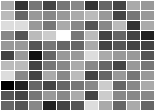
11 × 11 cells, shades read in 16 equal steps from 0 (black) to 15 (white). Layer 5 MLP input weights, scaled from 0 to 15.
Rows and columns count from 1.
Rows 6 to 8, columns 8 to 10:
10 9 9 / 6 4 9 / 6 9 7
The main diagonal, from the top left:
10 6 9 12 6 9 8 6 6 8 6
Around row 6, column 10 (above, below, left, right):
4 9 9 5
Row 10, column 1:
5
